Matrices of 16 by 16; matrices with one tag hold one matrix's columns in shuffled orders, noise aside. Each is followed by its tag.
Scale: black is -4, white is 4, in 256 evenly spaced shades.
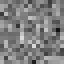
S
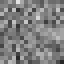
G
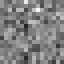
G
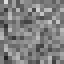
G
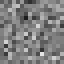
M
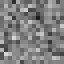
M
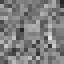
S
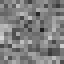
S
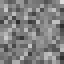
G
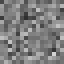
M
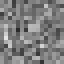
S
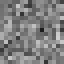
S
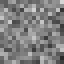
G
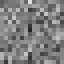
G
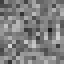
S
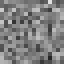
G
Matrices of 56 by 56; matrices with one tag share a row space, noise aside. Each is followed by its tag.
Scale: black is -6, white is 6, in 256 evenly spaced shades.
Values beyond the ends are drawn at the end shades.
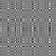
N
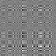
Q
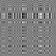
Q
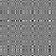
N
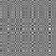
N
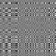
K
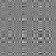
Q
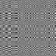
K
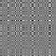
N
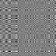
K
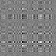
Q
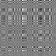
Q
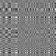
K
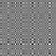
N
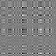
Q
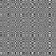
N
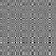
N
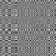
K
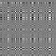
N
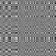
K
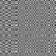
K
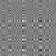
Q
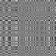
K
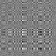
Q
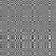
N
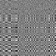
K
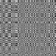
K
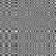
K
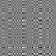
Q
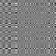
K
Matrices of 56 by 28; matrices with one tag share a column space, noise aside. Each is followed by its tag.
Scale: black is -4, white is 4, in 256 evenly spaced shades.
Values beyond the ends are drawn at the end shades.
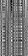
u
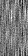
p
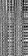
u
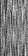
p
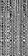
u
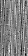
p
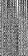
u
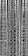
u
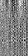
u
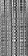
u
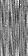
p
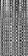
u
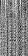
u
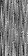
p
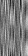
p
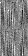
p
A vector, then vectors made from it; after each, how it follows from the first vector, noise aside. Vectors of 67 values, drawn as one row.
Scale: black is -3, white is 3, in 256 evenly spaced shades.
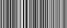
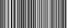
wrapped around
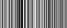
negated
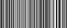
wrapped around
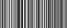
negated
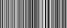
wrapped around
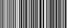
reversed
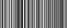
negated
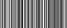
negated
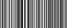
negated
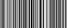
reversed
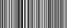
negated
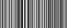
negated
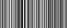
negated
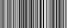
reversed
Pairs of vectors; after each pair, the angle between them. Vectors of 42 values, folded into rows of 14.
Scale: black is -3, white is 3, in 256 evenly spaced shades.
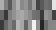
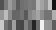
nearly opposite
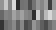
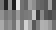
nearly opposite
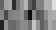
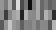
orthogonal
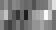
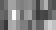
partly opposed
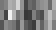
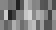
nearly opposite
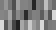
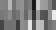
partly aligned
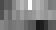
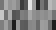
orthogonal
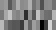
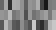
partly aligned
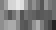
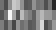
orthogonal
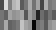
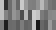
partly opposed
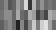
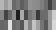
orthogonal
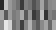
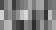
partly aligned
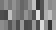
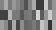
nearly parallel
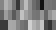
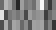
orthogonal
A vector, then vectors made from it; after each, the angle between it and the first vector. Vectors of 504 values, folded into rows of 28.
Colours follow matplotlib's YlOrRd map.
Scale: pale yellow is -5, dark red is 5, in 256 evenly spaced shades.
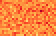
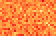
nearly opposite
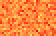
partly aligned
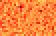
partly aligned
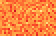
nearly opposite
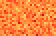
partly opposed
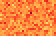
orthogonal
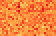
partly aligned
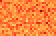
nearly parallel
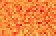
nearly parallel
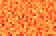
partly opposed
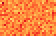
orthogonal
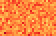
orthogonal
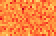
orthogonal
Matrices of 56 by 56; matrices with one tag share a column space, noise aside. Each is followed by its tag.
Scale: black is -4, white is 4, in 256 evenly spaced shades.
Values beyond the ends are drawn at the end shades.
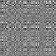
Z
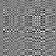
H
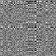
Z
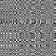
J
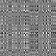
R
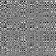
Z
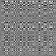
Z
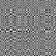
H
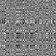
J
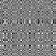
J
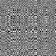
H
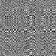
H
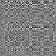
Z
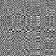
H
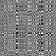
R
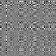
Z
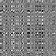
R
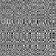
J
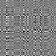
H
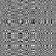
J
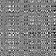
R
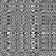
R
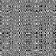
R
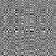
H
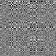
Z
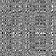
R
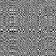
H
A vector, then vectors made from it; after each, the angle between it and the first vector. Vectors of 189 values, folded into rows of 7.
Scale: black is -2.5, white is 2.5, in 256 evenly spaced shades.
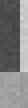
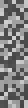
orthogonal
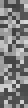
orthogonal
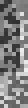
partly aligned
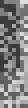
partly aligned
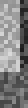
nearly opposite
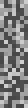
orthogonal
